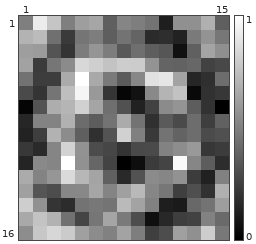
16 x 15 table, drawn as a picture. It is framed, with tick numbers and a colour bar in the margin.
Odd rows or columns: none. Rings: centred on the centre. Ninth with the lowest average: centre.
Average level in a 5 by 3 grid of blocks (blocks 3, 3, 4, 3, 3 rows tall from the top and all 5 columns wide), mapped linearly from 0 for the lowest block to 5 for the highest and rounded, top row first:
4 2 1 / 4 4 1 / 2 0 0 / 5 1 1 / 5 3 1
